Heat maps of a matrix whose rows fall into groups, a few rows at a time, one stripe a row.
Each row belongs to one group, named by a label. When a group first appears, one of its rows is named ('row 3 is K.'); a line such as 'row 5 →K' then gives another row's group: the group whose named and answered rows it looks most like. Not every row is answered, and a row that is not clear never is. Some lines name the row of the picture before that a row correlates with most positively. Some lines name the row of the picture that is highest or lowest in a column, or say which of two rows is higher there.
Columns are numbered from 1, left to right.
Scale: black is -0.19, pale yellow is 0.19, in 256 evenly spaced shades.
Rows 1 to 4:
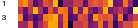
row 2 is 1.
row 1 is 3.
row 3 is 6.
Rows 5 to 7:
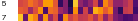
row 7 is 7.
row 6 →3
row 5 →3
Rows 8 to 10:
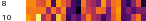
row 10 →3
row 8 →3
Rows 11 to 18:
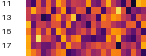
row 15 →3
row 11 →6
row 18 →3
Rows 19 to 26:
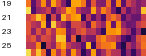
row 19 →7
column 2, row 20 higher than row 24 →No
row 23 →3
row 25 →6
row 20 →1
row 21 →7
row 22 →7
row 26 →7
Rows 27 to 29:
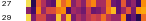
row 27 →1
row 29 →1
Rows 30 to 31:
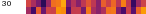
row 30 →6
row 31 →6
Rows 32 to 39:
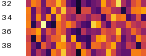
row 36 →3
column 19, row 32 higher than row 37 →Yes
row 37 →6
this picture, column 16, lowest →34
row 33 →6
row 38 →1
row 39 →6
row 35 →1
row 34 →3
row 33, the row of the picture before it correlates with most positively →31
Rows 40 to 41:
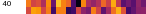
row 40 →3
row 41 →3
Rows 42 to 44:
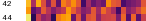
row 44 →1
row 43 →1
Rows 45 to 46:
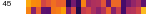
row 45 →3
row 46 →6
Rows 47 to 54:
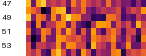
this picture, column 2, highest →48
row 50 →6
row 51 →1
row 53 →1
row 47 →7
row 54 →6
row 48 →6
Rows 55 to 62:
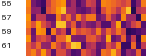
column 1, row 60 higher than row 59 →Yes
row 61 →7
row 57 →1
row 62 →3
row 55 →6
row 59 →7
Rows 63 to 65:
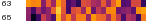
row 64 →6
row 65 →1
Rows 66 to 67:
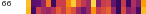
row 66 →1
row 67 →1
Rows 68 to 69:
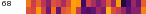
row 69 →7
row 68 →7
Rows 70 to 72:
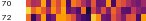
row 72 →1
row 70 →7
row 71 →3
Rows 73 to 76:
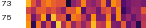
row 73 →3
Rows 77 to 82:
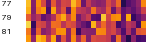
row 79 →6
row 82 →7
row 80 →1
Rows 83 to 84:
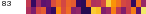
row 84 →1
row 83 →6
